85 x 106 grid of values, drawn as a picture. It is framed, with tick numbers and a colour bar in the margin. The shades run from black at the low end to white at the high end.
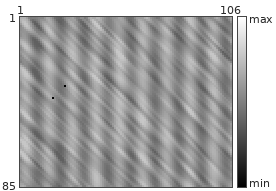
Lone odd cells: 2, each lower than its neighbours. Slope: none. Histogram: bell-shaped. Odd rows or columns: none. Stripes: upright, repeating 9 times.
